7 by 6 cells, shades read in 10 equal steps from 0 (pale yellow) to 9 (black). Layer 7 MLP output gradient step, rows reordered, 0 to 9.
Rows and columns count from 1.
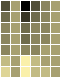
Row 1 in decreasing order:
9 6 6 4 3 3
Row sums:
31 27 23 23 21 13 11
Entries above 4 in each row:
3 3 1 1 0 0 0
